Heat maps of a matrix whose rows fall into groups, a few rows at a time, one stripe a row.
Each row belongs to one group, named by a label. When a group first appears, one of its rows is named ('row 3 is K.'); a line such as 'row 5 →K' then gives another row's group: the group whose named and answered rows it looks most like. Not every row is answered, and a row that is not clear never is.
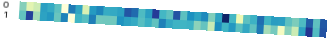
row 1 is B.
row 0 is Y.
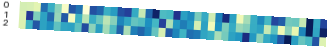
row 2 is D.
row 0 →Y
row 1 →B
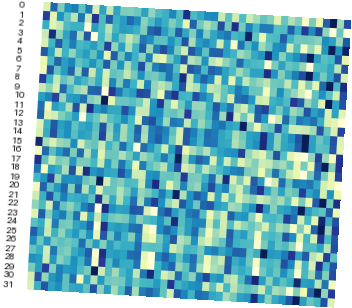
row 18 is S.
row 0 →B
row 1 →S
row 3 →B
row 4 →D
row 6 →D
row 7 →B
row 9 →Y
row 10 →D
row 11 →S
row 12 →Y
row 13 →D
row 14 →D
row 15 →Y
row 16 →B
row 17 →Y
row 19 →D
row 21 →D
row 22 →Y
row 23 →B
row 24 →Y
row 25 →Y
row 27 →Y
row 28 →Y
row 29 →D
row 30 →B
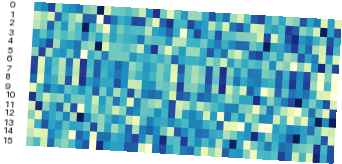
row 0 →D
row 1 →Y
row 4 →D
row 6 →S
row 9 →D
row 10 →Y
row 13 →D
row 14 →Y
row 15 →Y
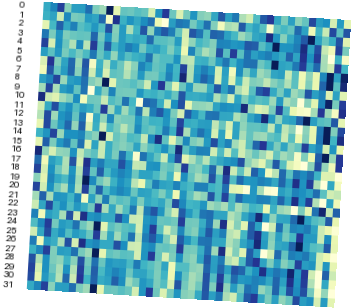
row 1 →Y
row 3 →S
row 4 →S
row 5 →S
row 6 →B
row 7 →B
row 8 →D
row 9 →B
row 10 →Y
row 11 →D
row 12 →B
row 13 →B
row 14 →D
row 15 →B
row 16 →Y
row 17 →S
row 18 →S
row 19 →S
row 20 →S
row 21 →B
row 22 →D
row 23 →S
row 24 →D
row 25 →D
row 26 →S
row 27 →D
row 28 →S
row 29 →S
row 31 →D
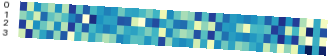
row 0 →S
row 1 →Y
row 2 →S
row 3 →B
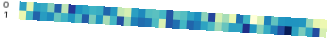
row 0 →S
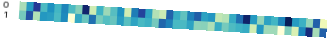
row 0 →D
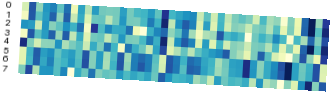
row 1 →B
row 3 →B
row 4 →Y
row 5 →D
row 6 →D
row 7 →B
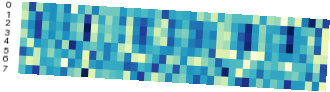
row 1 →D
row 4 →S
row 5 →Y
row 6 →Y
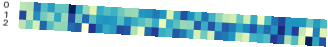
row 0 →S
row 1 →S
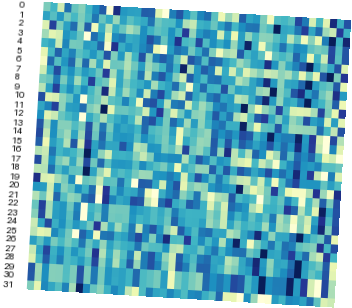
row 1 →S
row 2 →B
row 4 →Y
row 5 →D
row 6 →B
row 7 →D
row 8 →S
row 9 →D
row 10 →Y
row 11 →D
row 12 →Y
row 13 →S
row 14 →S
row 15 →S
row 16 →S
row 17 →S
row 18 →S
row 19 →Y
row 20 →Y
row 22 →B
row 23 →B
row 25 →Y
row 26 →S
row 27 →D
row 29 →S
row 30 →S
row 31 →S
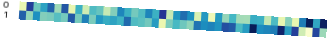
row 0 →B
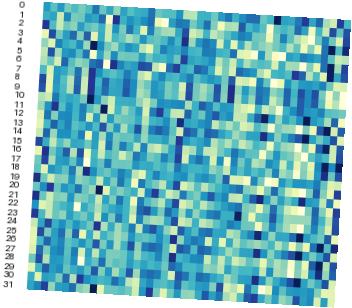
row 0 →S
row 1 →Y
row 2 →Y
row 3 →B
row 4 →S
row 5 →B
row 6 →Y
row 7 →S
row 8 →S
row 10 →S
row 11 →D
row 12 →B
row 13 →D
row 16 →B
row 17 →B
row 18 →S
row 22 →Y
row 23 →Y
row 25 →B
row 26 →D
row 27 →B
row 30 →S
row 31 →D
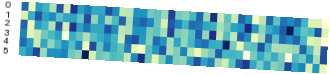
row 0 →S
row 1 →D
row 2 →S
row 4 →Y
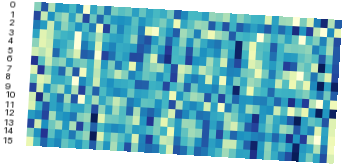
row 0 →B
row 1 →S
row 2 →Y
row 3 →Y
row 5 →Y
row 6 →Y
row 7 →B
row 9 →S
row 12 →D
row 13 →S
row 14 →D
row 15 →D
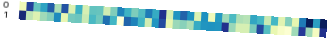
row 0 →B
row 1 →Y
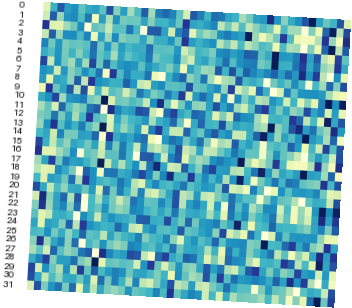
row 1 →B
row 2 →Y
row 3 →B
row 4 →S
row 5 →S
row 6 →S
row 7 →Y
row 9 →B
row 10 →D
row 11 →Y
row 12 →S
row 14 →Y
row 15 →Y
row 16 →Y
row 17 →D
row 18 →Y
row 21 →B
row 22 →B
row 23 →Y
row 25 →S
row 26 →B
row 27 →Y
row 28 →D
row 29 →S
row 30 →Y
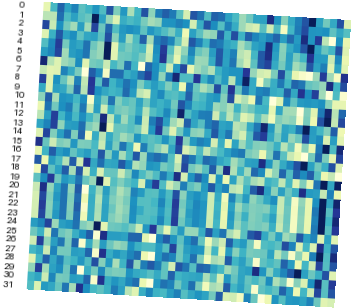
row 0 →D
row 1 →S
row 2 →S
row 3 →D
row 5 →D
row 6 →Y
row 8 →S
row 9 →S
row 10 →B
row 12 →D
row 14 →B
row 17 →S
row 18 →B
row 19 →D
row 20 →B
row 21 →B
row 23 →B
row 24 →D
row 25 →Y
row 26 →B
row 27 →Y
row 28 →D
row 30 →Y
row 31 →S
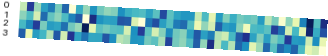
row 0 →B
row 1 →Y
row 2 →D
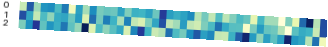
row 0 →B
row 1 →Y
